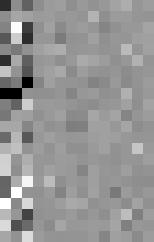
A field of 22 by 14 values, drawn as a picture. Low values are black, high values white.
The values are skewed, with a long tail toward low values. The halves do not mirror each other. A vertical seam about 20% of the way across splits the table, and the right part is calmer. The ninth with the highest average is the bottom left.
